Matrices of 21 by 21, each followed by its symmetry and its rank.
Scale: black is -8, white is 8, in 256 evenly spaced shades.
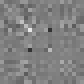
symmetric, rank three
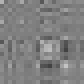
symmetric, rank two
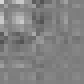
symmetric, rank two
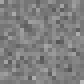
symmetric, full rank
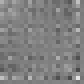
symmetric, rank two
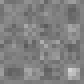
symmetric, rank three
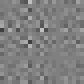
antisymmetric, rank two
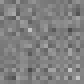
symmetric, rank three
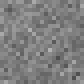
symmetric, full rank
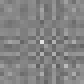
symmetric, rank three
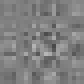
antisymmetric, rank two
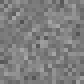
symmetric, full rank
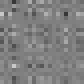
antisymmetric, rank two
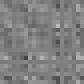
antisymmetric, rank two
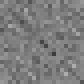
symmetric, full rank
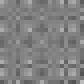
symmetric, rank two
